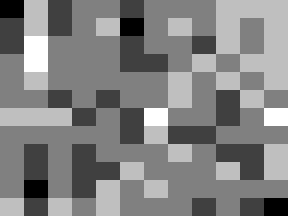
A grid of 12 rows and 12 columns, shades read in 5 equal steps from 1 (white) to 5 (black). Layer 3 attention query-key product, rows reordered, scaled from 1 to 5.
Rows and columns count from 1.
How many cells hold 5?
4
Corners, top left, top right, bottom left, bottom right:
5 2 2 5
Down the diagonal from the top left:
5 2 3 3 3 3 1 4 3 2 3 5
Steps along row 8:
same same same same up down up same down same same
